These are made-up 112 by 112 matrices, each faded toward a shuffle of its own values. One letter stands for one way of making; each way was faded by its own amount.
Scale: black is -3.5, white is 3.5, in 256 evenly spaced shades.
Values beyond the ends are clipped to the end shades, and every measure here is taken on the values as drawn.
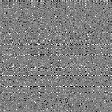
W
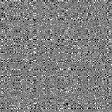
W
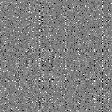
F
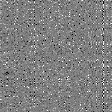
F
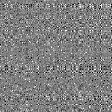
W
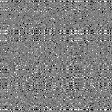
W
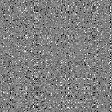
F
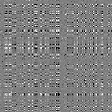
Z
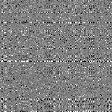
W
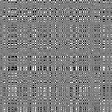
Z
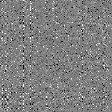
F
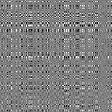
Z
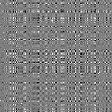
Z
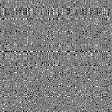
W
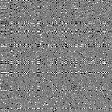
W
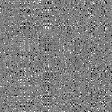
F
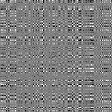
Z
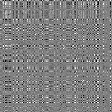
Z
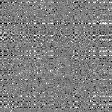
W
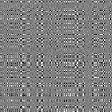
Z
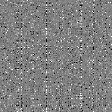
F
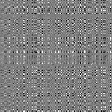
Z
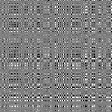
Z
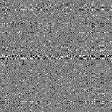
W
